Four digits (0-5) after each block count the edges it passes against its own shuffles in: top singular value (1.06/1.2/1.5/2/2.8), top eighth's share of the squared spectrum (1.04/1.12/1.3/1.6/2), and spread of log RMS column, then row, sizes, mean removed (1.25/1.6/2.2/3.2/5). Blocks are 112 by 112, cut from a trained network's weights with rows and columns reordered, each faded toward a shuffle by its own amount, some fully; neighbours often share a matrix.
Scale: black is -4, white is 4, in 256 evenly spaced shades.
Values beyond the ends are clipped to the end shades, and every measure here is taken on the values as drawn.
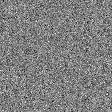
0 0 0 0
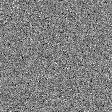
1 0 0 0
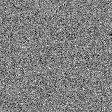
1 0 0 0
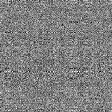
4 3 1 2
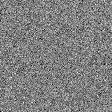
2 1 0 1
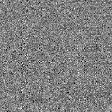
3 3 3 2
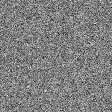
2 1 0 0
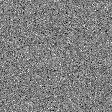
0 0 0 0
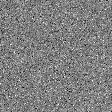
0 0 0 0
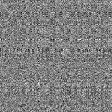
4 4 1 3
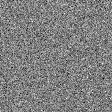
0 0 0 0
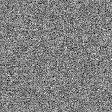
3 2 0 1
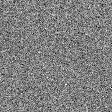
1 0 0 0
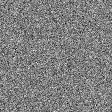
0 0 0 0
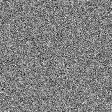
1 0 0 0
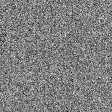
2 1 0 0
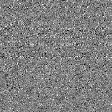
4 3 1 2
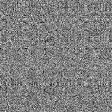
4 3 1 2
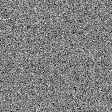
1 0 0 0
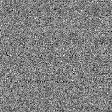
3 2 0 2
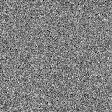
3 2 0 1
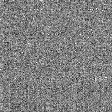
3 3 0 1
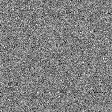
2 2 0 1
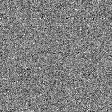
2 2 0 1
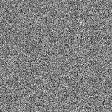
3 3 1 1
